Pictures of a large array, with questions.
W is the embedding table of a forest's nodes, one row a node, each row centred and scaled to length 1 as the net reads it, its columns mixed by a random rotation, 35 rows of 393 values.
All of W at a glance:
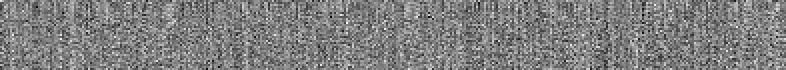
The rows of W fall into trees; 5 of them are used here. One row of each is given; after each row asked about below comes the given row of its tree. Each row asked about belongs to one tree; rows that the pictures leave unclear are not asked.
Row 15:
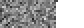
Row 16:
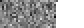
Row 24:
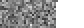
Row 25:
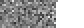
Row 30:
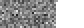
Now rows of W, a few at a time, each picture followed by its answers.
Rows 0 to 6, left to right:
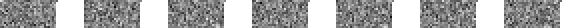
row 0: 30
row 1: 16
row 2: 16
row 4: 16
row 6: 15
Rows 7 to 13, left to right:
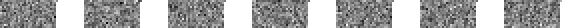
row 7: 16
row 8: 15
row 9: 16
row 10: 30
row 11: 16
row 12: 24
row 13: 16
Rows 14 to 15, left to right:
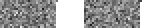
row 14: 30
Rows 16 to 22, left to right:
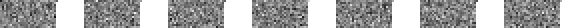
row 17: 25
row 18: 15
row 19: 25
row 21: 15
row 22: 25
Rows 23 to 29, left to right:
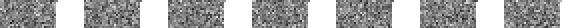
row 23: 30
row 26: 30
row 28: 24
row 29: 25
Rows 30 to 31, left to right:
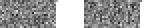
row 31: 16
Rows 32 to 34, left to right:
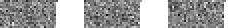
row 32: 30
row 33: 25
